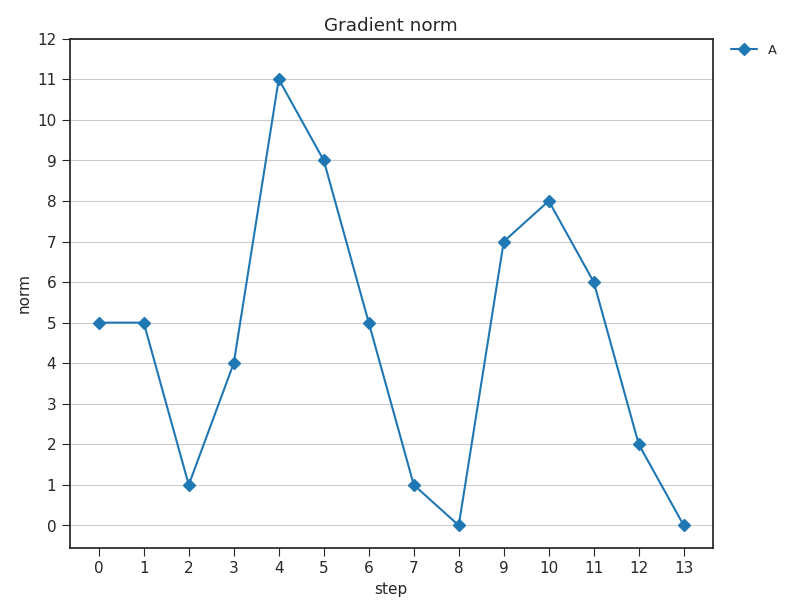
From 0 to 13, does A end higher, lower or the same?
lower
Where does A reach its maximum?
4
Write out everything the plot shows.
Title: Gradient norm
x-axis: step, ticks 0 1 2 3 4 5 6 7 8 9 10 11 12 13
y-axis: norm, ticks 0 1 2 3 4 5 6 7 8 9 10 11 12
Legend: A
Values:
A: 5 5 1 4 11 9 5 1 0 7 8 6 2 0
